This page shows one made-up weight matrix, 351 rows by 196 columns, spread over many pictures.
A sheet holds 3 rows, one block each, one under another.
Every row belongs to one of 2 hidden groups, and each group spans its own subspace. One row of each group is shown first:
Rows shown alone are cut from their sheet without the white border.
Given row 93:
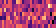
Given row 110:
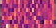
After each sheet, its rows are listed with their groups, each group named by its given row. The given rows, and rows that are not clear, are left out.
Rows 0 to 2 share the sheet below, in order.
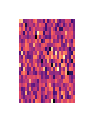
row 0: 110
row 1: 110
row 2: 93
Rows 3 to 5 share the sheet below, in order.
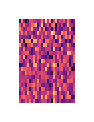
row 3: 110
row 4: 93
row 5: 93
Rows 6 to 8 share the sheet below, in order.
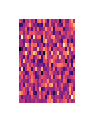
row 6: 110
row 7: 110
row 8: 93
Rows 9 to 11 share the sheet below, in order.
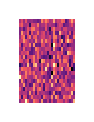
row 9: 93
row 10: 93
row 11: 110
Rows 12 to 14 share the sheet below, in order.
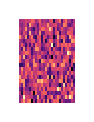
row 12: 93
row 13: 93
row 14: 110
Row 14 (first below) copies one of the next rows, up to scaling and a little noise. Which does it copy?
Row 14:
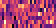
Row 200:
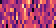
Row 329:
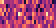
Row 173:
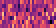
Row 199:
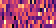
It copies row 199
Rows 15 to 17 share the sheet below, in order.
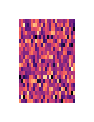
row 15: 110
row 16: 93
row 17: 110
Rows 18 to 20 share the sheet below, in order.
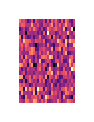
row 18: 110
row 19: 93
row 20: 110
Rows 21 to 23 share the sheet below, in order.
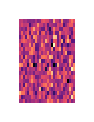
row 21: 93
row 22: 93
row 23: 93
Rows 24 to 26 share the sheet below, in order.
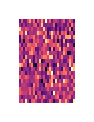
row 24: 110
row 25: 93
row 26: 110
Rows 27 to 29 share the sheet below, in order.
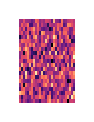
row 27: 93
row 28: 110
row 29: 93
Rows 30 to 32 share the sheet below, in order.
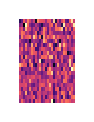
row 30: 110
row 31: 93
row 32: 93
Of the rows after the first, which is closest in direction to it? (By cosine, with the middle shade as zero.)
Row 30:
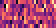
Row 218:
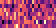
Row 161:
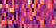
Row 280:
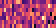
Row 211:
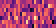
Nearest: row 218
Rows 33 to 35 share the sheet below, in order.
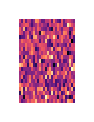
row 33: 93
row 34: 93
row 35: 110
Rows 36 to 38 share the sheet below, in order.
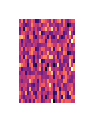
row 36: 93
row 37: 93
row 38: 93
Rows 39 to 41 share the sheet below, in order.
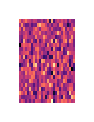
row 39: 110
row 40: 93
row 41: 93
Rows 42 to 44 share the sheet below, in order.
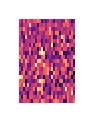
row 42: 93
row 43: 110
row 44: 110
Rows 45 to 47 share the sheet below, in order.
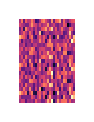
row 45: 93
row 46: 93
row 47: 93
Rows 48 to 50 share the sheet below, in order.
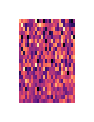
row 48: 110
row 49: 110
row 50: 110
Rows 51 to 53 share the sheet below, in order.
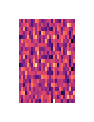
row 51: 93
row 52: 93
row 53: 93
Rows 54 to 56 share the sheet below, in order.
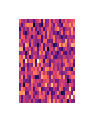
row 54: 110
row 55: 110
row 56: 93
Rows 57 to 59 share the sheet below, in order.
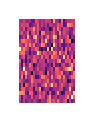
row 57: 93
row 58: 110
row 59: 93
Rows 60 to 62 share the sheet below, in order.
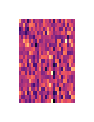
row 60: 110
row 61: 93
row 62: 93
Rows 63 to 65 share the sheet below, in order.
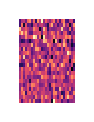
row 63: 110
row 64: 93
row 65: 93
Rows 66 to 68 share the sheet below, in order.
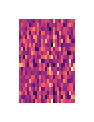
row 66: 93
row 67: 93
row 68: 93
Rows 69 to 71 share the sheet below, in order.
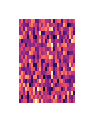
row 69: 93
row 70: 93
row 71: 110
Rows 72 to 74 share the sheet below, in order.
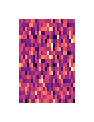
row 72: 93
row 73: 93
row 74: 110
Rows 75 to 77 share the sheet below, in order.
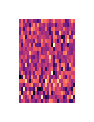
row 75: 93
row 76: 93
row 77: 110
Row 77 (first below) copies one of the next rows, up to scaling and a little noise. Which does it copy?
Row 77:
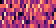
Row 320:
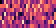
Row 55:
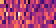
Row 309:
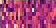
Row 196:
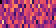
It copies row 320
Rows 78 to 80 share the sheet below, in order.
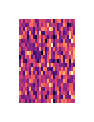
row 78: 93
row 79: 110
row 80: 93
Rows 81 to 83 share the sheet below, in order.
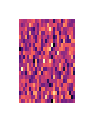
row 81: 93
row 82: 110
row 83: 93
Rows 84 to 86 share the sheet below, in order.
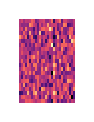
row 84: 93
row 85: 93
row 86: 93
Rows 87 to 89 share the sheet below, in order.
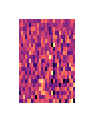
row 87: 93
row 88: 93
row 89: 110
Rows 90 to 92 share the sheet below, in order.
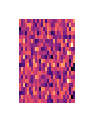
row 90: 110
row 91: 93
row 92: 93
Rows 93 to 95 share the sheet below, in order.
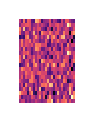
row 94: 93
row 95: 93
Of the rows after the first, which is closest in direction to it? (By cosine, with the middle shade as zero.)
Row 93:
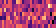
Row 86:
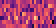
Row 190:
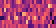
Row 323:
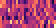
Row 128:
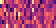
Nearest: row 190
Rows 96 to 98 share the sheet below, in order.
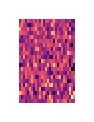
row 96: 110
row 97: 93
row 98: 93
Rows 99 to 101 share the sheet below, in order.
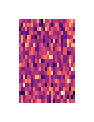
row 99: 110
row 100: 93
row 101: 93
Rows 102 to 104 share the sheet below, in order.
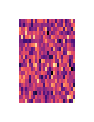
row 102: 110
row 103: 93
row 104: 110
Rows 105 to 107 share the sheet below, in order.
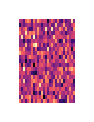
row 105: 110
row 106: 110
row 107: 110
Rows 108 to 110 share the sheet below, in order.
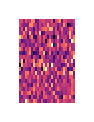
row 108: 93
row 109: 110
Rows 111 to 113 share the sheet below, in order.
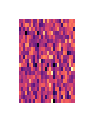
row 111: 110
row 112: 93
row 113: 93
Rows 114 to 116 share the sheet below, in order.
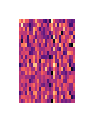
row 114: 110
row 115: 93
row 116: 93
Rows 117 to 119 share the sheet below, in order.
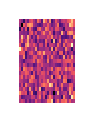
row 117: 110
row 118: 110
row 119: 93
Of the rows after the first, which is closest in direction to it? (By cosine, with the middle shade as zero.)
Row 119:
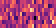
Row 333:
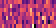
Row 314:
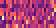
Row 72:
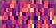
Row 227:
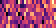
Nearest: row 72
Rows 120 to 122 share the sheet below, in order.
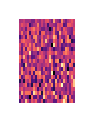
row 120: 93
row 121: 93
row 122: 110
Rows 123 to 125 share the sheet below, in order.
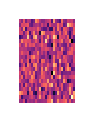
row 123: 93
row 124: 93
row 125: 93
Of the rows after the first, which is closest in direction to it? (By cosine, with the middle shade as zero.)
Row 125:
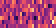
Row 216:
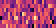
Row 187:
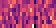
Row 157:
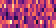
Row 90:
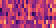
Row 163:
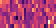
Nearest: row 187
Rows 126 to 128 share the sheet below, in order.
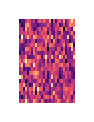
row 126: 110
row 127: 110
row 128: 110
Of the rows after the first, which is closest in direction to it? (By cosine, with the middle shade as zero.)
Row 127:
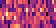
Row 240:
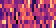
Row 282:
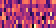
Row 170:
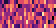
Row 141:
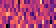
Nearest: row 141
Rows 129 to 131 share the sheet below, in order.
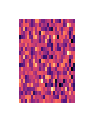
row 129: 93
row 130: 93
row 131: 110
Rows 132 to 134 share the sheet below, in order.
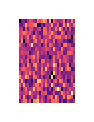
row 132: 110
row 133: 93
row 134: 110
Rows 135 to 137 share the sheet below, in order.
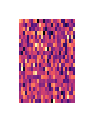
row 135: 110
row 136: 110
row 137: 93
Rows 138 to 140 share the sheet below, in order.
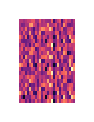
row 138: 93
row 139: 93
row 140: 93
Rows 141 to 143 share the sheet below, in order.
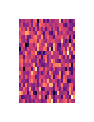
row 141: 110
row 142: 110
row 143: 93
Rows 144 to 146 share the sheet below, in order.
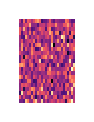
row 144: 93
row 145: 93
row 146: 110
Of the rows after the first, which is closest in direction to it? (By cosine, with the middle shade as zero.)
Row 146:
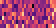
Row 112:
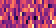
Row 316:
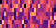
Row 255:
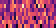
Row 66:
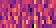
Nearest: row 66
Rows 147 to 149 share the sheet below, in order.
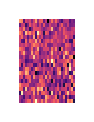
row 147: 110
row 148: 110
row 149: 110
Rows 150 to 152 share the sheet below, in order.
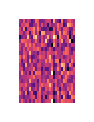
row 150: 93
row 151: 93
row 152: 93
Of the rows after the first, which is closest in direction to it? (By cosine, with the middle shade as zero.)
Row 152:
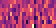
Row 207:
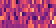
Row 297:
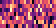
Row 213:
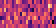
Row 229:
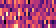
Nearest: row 207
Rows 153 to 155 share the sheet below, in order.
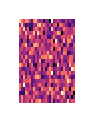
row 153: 110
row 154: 93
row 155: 93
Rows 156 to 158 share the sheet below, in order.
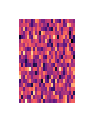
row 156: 93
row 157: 110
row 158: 110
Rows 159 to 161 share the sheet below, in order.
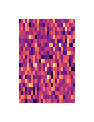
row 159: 110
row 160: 93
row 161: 110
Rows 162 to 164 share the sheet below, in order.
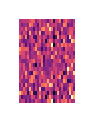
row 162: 93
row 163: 110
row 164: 93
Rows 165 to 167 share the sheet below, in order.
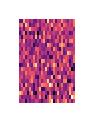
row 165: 110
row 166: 93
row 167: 93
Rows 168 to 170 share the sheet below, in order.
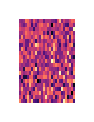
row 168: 110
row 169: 110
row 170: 110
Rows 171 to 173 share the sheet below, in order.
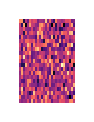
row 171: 110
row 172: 93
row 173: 110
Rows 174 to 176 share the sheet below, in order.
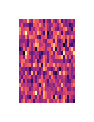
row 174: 110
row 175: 110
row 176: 110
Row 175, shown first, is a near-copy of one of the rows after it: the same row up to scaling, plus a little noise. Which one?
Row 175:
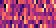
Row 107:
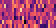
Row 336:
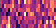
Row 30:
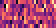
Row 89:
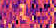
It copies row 30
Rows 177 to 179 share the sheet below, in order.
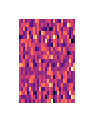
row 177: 93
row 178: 93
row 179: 93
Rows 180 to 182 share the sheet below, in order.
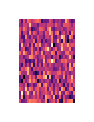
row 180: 93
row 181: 110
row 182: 110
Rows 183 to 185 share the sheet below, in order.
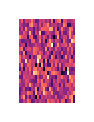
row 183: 93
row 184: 110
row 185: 110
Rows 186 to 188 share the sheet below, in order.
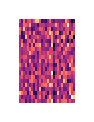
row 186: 93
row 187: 93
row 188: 93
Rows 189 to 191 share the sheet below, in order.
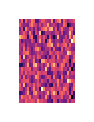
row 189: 93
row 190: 93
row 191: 93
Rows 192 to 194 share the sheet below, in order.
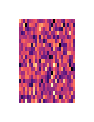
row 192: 110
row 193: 93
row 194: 110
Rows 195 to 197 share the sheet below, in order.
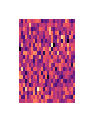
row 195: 93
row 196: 110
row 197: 110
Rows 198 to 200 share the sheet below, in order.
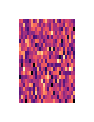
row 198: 110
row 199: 110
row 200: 110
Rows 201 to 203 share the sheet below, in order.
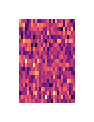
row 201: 110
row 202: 110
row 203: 93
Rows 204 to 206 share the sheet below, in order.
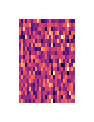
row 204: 93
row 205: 93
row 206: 93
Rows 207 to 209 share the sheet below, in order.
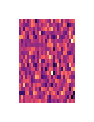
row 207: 93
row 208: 93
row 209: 93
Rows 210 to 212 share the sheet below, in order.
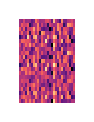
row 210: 93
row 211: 93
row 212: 93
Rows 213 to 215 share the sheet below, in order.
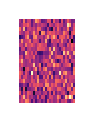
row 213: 93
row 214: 110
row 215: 110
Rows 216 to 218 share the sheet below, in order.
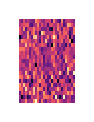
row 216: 93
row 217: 110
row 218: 110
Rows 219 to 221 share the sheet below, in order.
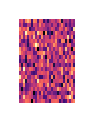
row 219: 110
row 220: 110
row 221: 110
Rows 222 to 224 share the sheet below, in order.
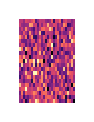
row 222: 93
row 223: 110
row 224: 110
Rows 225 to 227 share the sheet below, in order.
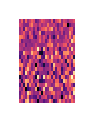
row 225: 93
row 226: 110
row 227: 110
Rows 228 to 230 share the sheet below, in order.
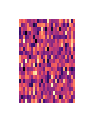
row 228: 110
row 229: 110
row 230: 110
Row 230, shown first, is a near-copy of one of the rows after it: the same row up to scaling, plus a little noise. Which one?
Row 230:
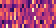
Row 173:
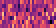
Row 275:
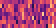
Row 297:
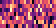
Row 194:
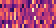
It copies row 194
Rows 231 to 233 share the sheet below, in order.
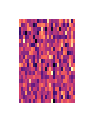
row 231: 110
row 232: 93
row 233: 93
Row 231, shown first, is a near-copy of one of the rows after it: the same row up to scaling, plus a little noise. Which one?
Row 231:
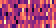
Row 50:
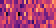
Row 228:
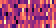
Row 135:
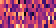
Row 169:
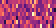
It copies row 228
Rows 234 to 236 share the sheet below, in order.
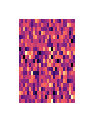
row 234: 93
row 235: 110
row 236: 93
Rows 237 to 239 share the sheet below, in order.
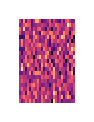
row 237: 93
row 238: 110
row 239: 93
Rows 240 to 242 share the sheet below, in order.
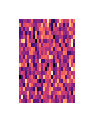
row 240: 110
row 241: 93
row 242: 110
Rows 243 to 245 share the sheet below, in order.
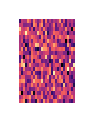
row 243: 110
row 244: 93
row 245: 110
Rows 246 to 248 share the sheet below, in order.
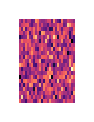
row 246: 93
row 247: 93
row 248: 110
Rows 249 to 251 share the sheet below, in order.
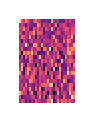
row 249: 110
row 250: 110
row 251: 93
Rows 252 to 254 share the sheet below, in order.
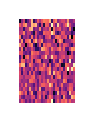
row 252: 110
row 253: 93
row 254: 93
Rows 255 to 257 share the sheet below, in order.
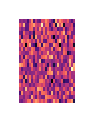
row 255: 110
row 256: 93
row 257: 110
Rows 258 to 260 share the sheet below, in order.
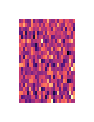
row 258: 110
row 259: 93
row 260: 93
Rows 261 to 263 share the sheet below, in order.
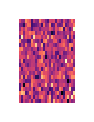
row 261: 110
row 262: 110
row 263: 93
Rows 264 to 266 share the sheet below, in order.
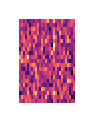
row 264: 93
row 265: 110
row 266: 93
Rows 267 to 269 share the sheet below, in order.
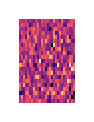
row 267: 93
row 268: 93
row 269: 93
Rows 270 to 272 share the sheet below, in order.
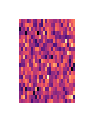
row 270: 110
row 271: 93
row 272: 110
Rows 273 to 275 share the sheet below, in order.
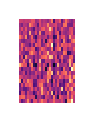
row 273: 93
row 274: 93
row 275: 110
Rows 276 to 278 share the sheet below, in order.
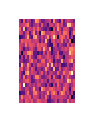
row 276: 93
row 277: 110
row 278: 93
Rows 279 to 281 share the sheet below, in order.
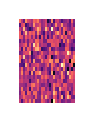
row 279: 110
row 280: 93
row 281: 93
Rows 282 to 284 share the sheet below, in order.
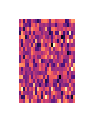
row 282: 93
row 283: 93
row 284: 110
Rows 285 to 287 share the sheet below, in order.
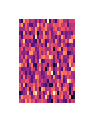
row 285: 110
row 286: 93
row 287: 93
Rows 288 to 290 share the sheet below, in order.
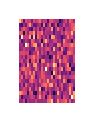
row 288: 110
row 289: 93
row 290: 93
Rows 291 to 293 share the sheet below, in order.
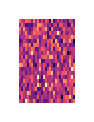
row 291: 110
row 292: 93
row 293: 110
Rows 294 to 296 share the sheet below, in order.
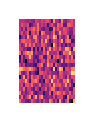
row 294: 93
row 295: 110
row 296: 110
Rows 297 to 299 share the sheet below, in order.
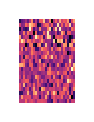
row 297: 110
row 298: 93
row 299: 93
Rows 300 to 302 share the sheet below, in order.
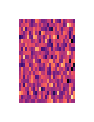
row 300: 93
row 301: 93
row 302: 93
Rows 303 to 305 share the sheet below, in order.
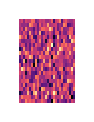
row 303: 93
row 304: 110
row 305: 93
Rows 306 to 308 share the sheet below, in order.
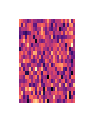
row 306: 110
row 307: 110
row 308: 110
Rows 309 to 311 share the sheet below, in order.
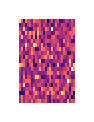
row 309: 110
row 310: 93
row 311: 93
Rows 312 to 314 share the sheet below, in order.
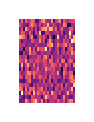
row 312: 93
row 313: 110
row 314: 110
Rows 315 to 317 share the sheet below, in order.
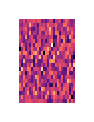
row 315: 93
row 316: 110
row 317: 93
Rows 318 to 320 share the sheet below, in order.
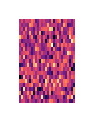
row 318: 93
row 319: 93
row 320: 110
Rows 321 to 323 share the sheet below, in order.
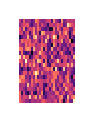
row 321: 93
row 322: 110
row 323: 110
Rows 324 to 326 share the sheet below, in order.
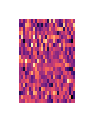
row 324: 110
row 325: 110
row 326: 93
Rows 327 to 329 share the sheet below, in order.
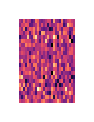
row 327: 93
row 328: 93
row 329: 110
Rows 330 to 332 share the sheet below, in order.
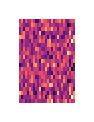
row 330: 93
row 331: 93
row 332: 93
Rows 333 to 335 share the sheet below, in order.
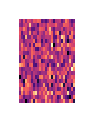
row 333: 93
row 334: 93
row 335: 110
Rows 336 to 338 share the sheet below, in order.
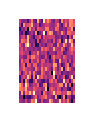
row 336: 110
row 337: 93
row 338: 110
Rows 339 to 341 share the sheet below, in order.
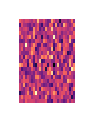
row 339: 110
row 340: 93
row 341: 93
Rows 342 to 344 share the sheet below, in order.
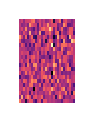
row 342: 93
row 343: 93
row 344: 110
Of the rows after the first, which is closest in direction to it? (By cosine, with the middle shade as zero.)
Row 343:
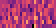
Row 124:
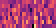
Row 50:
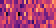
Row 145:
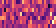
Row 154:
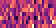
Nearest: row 124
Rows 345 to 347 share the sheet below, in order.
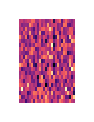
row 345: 93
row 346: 93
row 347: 110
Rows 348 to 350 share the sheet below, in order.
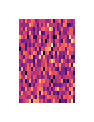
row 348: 93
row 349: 110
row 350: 110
